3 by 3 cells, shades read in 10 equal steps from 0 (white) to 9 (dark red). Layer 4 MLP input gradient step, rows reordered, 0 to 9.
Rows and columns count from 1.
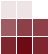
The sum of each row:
2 20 25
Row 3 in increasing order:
8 8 9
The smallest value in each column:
1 1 0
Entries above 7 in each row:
0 0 3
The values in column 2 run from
1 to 9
